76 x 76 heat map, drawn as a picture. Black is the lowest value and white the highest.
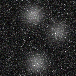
Average level on the scale: 20%. Histogram: skewed, a long tail of high values. Slope: none. Odd rows or columns: none. Bumps: three.
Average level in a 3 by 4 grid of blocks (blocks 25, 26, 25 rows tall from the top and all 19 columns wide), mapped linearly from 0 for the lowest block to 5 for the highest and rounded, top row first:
0 5 2 1
0 1 2 3
0 4 3 0
